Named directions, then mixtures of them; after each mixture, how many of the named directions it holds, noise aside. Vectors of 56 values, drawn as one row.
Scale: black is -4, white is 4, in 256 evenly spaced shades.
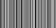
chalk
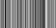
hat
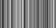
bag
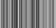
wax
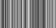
three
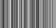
two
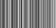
three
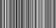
three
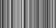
one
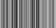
one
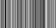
one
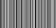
one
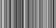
one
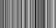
three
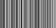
three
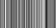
one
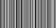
one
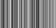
two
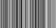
three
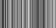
three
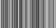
two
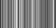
two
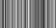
two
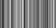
one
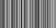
three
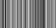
two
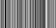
one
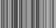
one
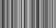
two
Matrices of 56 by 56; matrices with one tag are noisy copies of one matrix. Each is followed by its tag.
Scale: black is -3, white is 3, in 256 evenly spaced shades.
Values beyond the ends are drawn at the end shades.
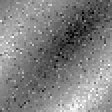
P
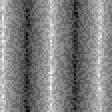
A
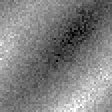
P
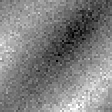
P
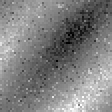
P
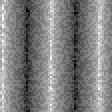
A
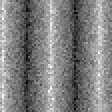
A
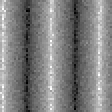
A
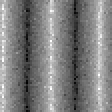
A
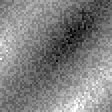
P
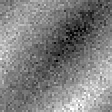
P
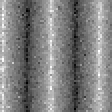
A
